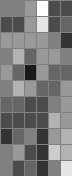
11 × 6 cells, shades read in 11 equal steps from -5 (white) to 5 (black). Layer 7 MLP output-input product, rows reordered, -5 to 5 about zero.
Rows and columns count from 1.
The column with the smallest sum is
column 6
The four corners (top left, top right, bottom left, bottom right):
0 2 0 -4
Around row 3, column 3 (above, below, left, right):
-1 1 -1 -1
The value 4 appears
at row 5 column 3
